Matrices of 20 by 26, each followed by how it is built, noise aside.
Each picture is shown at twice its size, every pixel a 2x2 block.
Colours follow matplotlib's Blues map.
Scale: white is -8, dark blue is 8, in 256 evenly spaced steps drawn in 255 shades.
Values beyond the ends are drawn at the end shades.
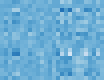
low rank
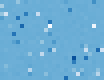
sparse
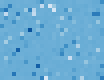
sparse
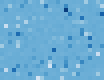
sparse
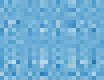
low rank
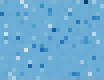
sparse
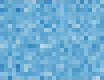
low rank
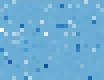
sparse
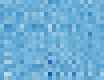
low rank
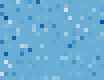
sparse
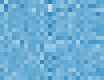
low rank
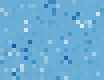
sparse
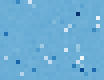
sparse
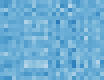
low rank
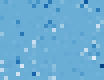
sparse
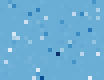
sparse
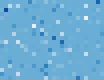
sparse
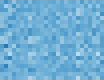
low rank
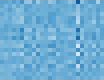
low rank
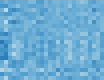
low rank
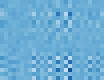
low rank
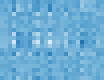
low rank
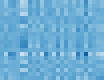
low rank
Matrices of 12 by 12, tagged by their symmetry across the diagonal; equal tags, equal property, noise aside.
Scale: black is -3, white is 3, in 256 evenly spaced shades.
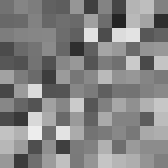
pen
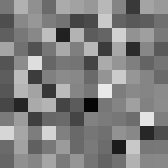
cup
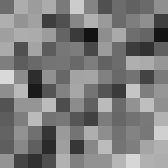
pen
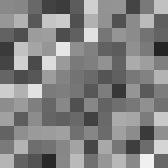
pen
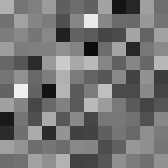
pen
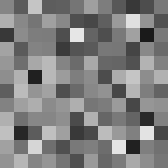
cup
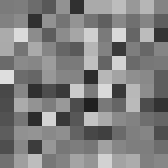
cup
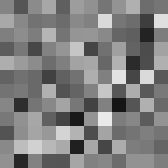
cup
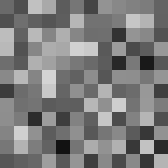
pen
